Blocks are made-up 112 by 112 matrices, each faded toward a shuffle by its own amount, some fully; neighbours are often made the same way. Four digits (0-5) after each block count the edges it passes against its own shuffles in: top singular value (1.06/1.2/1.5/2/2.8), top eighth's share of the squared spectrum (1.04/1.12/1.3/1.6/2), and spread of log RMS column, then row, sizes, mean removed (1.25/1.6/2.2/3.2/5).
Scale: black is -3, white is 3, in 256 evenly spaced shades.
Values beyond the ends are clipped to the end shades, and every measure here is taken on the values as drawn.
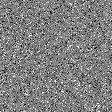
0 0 0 0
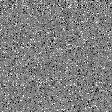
3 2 0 1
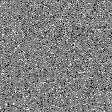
2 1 0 0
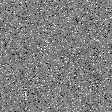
2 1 0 0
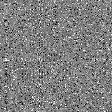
4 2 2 1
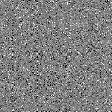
4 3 2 1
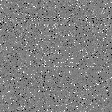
3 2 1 0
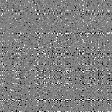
5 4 3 3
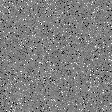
0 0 0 0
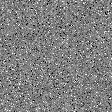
0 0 0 0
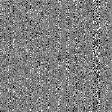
2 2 4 0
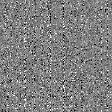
2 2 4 2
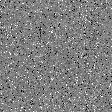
0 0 0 0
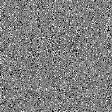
1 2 3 1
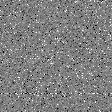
2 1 0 1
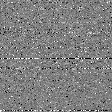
3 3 0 3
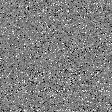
0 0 0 1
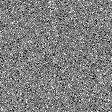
0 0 0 0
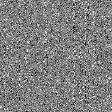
1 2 3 0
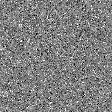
0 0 1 0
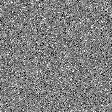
0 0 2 0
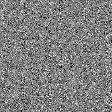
1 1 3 0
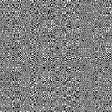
5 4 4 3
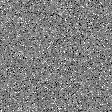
2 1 0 0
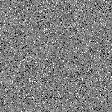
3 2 0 1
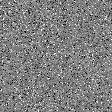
1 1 0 0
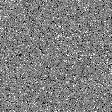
2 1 0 0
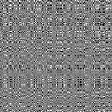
5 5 4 4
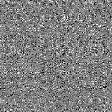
4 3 2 2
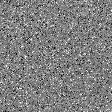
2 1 0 0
